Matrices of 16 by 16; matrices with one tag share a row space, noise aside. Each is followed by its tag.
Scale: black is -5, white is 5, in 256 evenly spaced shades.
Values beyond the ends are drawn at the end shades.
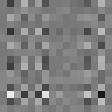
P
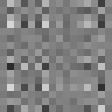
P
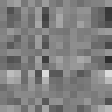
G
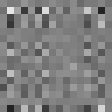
P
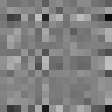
G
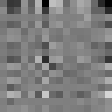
G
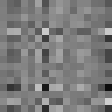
G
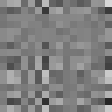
G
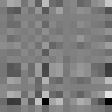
G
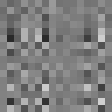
P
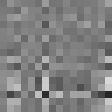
G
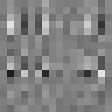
P
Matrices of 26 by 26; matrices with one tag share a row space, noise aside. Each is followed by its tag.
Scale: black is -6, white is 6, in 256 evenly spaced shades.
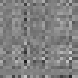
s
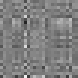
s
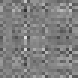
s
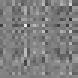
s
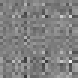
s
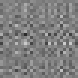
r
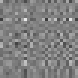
r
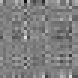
s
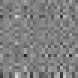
r
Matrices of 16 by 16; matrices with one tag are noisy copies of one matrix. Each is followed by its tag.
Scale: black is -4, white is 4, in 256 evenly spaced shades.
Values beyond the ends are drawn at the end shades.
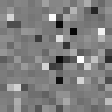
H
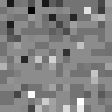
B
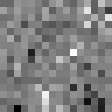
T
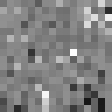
T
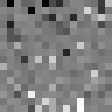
B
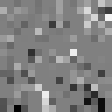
T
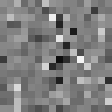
H
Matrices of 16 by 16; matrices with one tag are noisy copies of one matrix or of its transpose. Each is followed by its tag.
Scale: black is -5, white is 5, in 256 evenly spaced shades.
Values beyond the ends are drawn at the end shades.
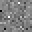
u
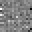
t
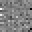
t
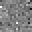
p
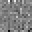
t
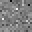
u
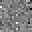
p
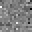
p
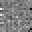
t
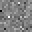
u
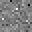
u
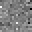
p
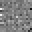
t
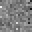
p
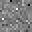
u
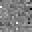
p
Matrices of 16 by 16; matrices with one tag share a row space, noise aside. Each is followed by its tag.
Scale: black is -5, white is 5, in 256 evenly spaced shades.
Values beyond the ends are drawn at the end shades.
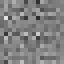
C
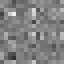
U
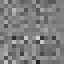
C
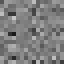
U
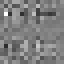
C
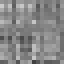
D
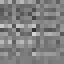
D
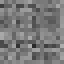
D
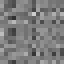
U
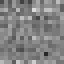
D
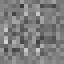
C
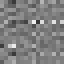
U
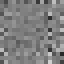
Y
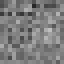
D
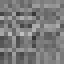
D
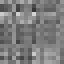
D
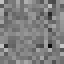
Y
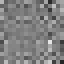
Y
